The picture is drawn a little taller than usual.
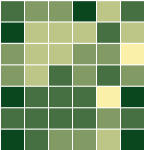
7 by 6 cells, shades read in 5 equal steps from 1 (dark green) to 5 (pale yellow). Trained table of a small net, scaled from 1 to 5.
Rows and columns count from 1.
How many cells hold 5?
2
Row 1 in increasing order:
1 2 2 3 3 4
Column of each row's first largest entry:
5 2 6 2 5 5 5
